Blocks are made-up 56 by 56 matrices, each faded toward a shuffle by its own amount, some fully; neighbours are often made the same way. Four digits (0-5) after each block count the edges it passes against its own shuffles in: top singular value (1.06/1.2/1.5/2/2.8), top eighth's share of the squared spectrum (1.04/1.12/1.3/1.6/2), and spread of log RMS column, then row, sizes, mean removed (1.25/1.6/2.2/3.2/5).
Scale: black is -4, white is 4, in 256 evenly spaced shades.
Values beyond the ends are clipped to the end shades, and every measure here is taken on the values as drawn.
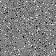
0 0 0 0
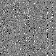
2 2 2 0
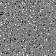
0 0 0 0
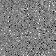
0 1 1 0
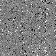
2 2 2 0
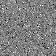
0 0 0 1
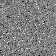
0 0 0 0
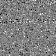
1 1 0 2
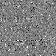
3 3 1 1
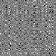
4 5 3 2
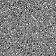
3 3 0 1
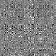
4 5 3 2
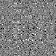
3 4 2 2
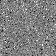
0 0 0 0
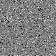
1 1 0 2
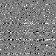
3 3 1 2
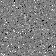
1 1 0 0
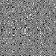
4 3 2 2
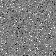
2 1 0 0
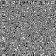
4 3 1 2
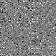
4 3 1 1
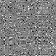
4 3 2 1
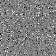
3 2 0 0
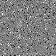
2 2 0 0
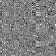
4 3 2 2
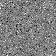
0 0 0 0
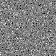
3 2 0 1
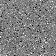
2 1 0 0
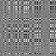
5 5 4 4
